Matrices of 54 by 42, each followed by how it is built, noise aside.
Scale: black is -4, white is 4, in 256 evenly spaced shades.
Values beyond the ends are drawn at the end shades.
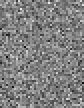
noise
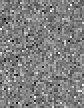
noise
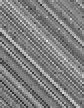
Toeplitz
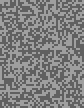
noise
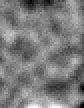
smooth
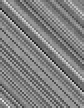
Toeplitz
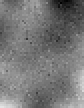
smooth
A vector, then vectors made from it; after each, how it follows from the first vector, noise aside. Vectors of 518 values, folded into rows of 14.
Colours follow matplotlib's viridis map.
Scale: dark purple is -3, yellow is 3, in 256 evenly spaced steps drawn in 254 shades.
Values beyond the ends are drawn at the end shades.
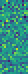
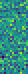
reversed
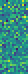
negated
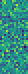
wrapped around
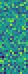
reversed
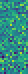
reversed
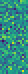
wrapped around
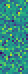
wrapped around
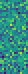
reversed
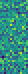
reversed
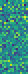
negated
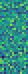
reversed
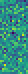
wrapped around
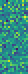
negated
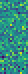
reversed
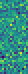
reversed
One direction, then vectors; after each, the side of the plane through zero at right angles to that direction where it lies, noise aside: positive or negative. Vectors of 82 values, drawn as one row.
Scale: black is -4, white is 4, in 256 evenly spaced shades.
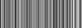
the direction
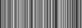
positive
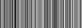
positive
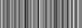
positive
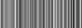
negative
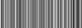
negative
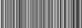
negative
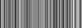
positive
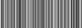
negative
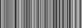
positive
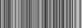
positive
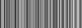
positive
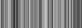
negative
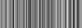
negative
